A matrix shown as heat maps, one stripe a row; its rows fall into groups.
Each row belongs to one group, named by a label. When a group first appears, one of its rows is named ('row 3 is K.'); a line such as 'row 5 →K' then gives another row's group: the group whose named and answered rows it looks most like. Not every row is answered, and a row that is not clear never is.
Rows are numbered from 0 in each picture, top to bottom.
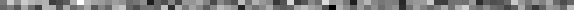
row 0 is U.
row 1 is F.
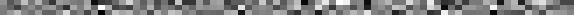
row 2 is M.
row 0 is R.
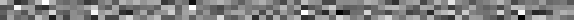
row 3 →R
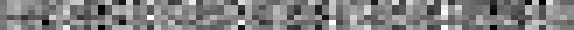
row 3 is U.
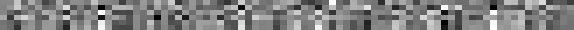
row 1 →M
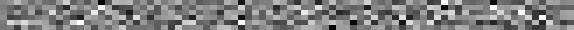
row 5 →F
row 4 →U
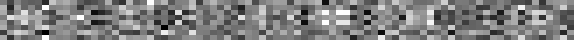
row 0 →U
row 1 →F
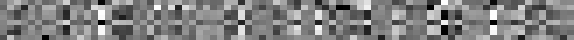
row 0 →M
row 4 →M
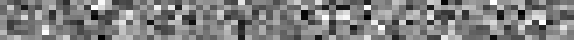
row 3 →R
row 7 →M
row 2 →R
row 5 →F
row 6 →F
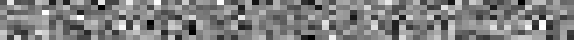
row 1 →M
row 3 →U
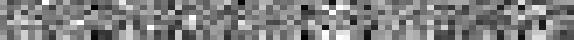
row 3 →F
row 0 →F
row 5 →U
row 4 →U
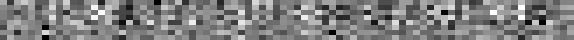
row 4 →U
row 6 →F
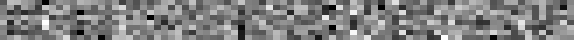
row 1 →F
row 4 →F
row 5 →F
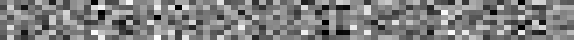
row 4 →U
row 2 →M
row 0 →R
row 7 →R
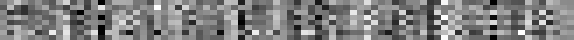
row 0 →M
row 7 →M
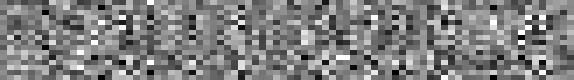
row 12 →U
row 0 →U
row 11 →R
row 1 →M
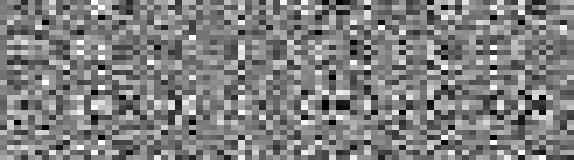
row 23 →R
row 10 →U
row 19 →U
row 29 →U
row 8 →U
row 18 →R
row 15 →F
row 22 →U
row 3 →M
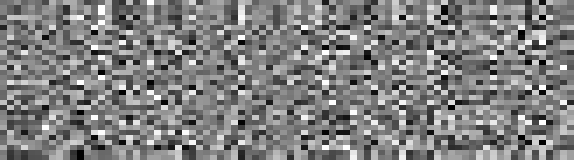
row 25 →F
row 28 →U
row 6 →R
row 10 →R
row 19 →R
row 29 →R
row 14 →M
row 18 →U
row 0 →U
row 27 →R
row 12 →U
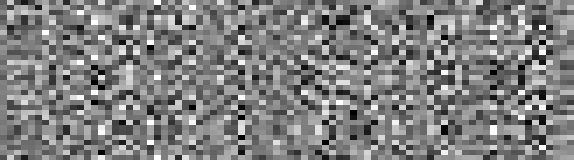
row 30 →M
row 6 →F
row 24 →U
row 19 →U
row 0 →R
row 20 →R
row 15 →R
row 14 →M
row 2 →U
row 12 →U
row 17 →M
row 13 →R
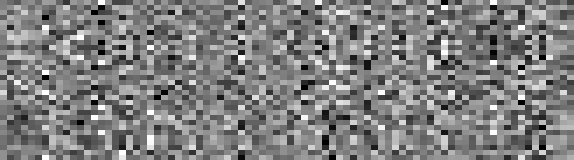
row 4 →M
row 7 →U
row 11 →U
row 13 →R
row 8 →M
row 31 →F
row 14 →F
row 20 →R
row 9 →U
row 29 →U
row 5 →F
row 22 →U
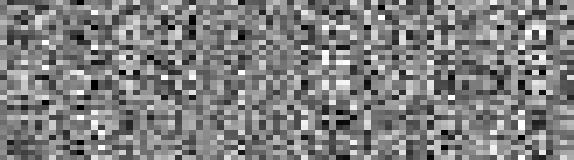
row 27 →R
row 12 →R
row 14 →U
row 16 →R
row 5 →R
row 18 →U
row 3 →F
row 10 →R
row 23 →U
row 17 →R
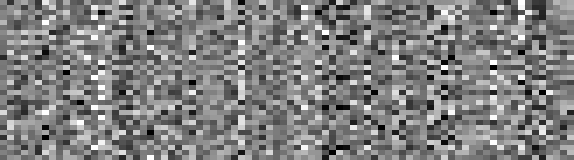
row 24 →U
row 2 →M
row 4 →F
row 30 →F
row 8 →U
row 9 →U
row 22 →F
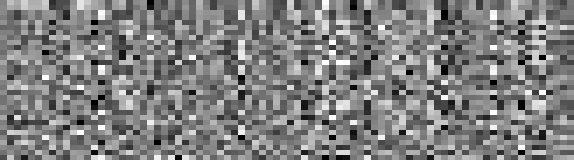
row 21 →R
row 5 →F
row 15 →F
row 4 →R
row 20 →R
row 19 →M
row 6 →R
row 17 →U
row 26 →U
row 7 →U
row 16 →M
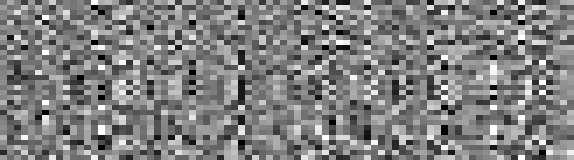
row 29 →M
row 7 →F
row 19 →M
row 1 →R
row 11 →M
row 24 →F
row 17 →M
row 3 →F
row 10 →F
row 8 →R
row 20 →F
